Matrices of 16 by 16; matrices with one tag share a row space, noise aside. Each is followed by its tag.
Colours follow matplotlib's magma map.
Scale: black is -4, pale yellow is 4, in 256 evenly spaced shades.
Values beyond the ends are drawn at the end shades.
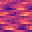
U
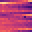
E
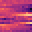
E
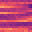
E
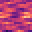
U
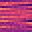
E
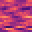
U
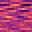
U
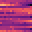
E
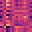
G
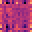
G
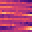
E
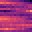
E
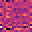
G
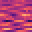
U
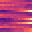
E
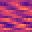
U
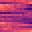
E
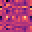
G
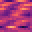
U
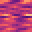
U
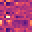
G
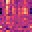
G
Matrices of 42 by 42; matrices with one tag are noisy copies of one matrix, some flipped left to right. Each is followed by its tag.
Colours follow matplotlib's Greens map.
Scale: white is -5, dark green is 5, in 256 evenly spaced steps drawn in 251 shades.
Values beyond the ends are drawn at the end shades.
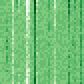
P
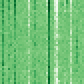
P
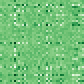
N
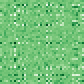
N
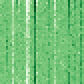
P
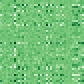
N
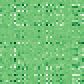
N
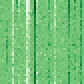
P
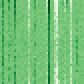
P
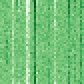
P
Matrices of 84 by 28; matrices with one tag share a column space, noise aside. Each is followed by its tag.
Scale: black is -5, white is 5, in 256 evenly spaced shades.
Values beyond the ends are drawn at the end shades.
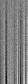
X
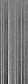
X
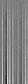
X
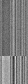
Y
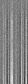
X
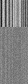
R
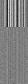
R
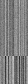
Y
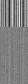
R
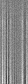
X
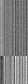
Y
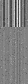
R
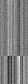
Y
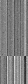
Y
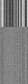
R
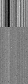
R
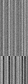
Y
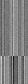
Y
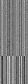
Y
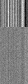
R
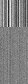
R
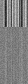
R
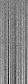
X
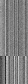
Y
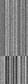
Y
